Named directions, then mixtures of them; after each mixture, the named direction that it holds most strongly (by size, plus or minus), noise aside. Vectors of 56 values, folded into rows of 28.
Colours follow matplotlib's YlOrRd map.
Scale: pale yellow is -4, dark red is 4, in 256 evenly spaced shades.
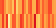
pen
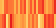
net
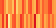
pen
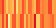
pen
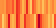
pen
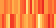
net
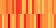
pen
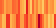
net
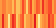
pen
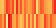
pen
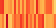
net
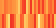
net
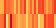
net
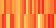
net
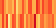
pen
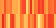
net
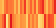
net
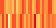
pen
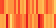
net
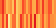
pen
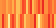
pen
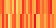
pen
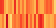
net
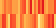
net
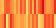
net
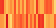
net
